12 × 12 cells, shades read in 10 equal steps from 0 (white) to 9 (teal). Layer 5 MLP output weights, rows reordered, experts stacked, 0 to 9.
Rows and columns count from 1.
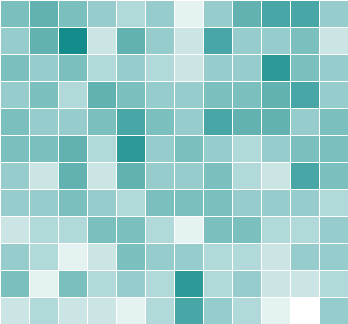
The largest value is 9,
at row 2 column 3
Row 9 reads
2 3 3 5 5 3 1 5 5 3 3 4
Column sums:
49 46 54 41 57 46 47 56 50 49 53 47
